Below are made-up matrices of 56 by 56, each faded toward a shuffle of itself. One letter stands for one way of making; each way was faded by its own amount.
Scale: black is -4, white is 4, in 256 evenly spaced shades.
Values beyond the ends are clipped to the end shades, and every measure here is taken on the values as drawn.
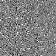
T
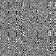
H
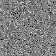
T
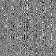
H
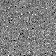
T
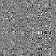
H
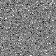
T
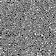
T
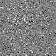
T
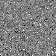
T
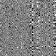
H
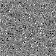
T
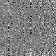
H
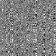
H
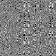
H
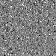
T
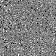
T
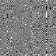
H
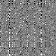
H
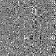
H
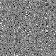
T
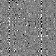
H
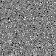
T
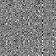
H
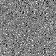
T
